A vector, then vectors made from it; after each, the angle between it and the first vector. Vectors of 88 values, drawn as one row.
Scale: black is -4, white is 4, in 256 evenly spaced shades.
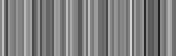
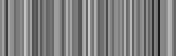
nearly parallel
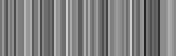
nearly parallel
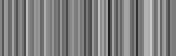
partly opposed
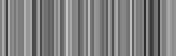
nearly parallel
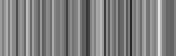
partly opposed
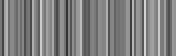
nearly opposite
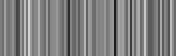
orthogonal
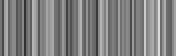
nearly opposite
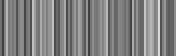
nearly opposite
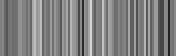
orthogonal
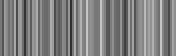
partly opposed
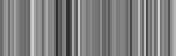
partly opposed
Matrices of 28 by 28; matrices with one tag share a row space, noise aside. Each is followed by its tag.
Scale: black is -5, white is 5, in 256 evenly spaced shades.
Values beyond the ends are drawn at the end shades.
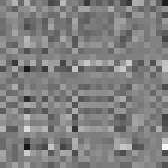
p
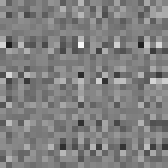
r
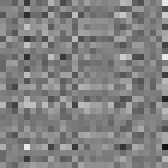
p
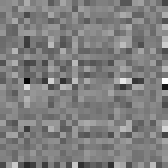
p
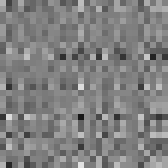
r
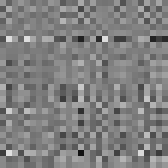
r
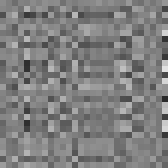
p
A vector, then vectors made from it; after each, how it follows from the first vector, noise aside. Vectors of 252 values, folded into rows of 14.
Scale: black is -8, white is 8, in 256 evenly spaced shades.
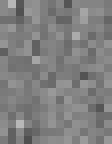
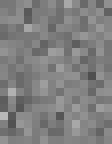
wrapped around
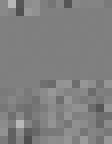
partly zeroed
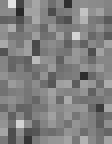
scaled up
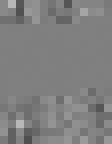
partly zeroed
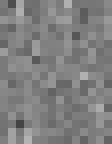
negated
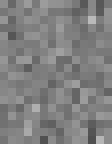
reversed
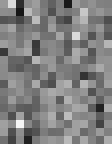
scaled up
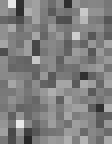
scaled up
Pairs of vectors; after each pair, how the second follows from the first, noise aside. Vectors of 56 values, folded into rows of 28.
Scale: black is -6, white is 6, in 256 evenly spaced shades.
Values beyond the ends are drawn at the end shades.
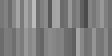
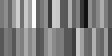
scaled up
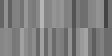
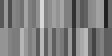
scaled up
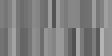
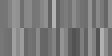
sign-scrambled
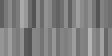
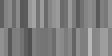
sign-scrambled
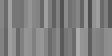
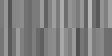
negated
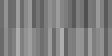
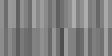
negated
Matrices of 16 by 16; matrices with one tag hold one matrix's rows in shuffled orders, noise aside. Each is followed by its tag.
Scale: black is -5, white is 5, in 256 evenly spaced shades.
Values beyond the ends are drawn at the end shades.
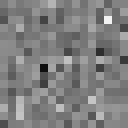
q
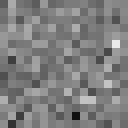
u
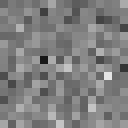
q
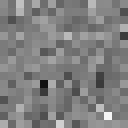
q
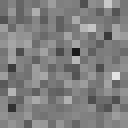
u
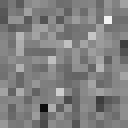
q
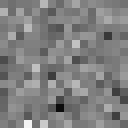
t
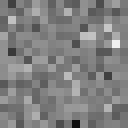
u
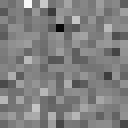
t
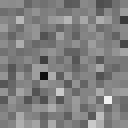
q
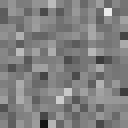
q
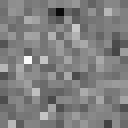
t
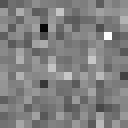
q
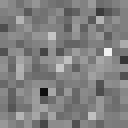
q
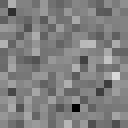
u
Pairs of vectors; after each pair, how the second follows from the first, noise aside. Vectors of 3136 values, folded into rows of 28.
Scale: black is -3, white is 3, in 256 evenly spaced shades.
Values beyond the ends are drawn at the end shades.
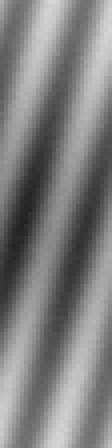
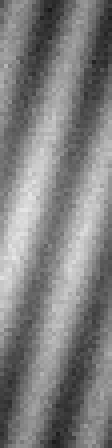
negated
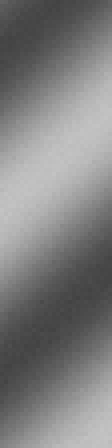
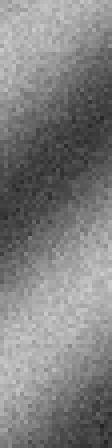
negated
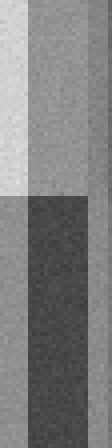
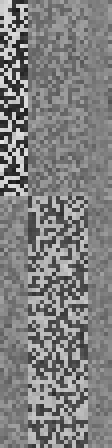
sign-scrambled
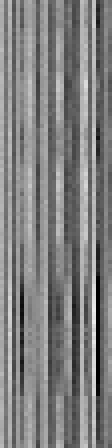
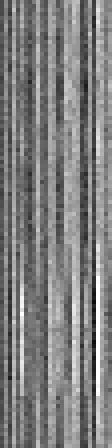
negated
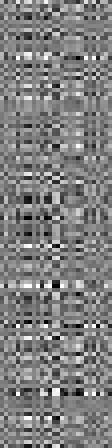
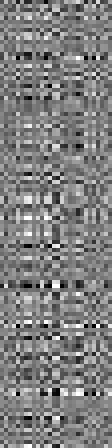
negated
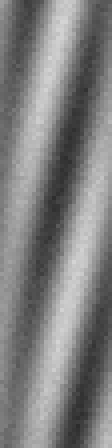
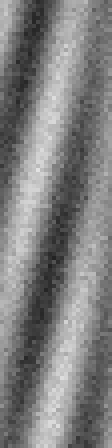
reversed
